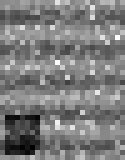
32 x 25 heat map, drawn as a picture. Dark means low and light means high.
Mirror symmetry: none. Stripes: horizontal, repeating 5 times. Ninth with the lowest average: bottom left. Odd patch: lower, in the bottom left.
